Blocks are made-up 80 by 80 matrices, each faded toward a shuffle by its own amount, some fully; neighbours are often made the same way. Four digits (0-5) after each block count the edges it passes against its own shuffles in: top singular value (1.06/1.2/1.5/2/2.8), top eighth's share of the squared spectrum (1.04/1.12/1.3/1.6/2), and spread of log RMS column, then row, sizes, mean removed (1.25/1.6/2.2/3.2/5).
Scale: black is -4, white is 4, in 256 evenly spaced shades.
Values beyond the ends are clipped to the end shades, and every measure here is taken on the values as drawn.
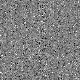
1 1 2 0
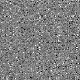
4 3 1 2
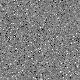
2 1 0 0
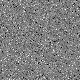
1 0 0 0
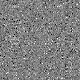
3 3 1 1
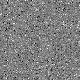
3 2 0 1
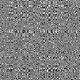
5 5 3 3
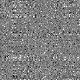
4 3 2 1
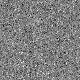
0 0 0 0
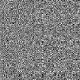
4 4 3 2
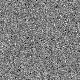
1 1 0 0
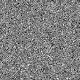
3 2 0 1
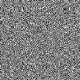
4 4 2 2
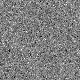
0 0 0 0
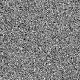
2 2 0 0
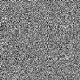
4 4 2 2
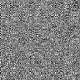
4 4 2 2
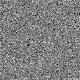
2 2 0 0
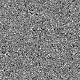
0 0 0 1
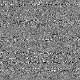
2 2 0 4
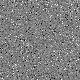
0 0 0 0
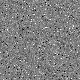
0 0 0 0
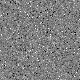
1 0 0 0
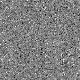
3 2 0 0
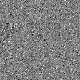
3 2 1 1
